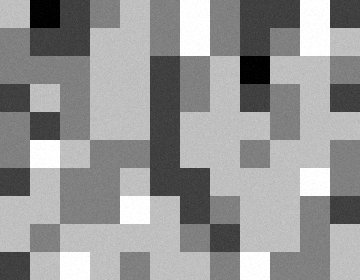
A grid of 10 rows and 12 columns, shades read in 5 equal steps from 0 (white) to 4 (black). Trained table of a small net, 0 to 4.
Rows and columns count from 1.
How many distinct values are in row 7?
4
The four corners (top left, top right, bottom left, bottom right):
1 3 3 1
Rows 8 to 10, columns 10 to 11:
1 2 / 1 2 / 2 2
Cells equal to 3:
22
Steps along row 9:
up down same same same up up down same up down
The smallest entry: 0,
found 9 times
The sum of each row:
24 20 22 23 19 18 20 19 17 16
